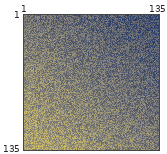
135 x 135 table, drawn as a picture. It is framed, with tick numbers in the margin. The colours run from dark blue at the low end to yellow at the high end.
The ninth with the lowest average is the top right. On average the colour sits 50% of the way up the scale. The ninth with the highest average is the bottom left. There is an overall slope up to the bottom left. No single row or column stands out from its neighbours. No regular stripes run through it.
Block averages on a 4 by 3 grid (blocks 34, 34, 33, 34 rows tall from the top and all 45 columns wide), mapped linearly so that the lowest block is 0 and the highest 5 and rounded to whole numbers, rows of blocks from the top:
210 | 321 | 432 | 543
